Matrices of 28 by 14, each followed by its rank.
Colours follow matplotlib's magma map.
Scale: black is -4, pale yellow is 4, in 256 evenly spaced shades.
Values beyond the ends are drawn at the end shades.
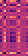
one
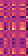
one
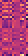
two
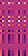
one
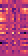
two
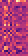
three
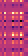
one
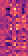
three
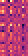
two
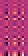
one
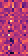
three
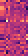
three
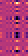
one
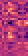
two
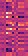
two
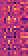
three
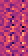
three
